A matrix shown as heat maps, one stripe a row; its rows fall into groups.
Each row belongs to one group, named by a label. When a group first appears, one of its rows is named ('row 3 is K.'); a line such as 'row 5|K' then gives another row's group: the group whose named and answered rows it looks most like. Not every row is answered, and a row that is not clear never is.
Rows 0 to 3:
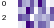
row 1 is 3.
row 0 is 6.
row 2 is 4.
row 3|3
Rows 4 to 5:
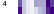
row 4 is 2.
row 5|2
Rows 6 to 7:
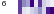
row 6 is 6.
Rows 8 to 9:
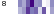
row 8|6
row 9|3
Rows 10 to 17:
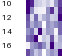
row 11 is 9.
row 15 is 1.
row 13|9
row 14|6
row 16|3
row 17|9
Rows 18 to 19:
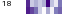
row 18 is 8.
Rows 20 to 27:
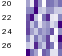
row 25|8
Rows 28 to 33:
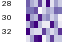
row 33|3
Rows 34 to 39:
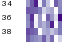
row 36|9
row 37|9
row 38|4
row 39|1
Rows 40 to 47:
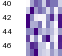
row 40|3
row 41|1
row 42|9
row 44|1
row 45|8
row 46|1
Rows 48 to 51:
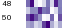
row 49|6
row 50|1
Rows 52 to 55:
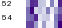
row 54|4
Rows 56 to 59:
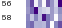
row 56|9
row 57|1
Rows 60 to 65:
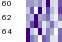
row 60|8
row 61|6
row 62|8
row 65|4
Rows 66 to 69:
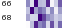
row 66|8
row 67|1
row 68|6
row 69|3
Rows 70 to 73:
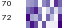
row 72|9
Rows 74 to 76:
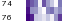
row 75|9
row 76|4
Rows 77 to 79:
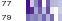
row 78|6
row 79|1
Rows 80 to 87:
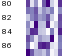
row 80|8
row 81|1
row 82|8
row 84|1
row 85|9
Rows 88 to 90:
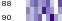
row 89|8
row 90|3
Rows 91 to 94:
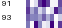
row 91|8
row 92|2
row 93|1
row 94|3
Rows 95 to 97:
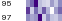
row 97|6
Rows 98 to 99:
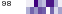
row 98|3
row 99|1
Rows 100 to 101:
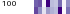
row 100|6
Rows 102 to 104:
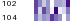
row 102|9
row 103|8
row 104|8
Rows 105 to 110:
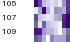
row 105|4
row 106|3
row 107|2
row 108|2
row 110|4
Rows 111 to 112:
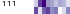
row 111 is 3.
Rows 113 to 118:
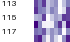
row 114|4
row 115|2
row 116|9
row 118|4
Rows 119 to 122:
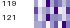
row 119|6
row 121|6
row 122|2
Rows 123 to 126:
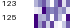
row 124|3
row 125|9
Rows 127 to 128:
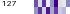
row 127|8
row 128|6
